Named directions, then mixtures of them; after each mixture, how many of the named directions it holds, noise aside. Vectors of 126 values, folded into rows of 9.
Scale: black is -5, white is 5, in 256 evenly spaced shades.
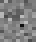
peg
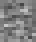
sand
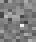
one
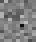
one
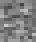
one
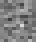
two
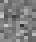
two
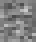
one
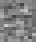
one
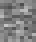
one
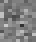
two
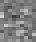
two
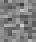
two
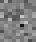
one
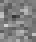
two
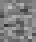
one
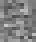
one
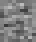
one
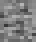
one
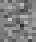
two
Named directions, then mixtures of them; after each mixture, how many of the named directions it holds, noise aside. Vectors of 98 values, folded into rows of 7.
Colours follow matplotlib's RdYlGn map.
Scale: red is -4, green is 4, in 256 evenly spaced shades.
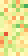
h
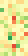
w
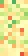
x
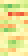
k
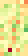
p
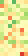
one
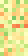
three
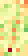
one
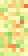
two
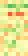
two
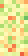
three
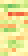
one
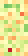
two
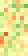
one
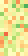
one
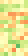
two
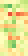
two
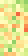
three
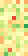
three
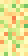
three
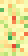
one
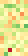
three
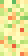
two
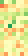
three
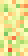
three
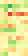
one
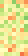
three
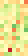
one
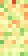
two
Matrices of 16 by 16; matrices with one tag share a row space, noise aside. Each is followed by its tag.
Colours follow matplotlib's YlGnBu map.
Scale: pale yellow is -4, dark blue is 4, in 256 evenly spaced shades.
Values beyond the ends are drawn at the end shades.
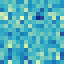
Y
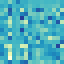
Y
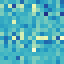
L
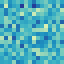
L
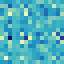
Y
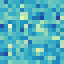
Y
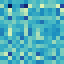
Y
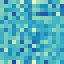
L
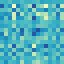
L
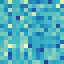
Y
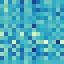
L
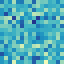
L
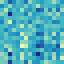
Y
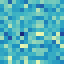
Y
